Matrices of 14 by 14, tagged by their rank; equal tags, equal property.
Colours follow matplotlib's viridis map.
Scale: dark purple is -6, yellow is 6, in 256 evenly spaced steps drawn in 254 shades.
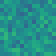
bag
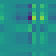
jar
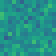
bag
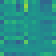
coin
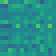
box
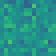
box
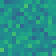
bag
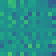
box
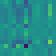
coin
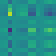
jar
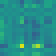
coin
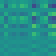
jar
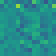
box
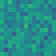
bag
